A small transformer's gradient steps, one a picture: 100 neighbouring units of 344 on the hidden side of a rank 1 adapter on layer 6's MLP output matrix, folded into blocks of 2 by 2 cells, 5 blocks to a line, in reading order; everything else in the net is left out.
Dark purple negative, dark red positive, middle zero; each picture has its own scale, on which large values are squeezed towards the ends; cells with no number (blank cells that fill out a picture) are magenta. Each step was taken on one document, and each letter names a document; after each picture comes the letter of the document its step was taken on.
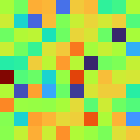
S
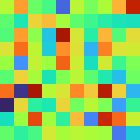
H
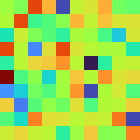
S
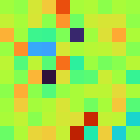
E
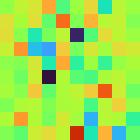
E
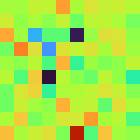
E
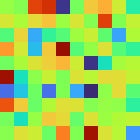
S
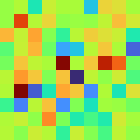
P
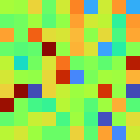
H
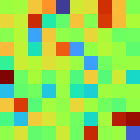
S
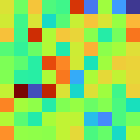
H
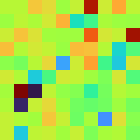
P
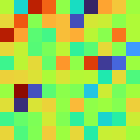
P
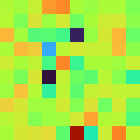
E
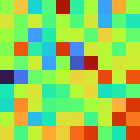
S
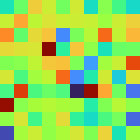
H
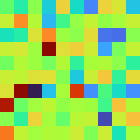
H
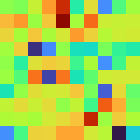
E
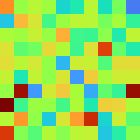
H
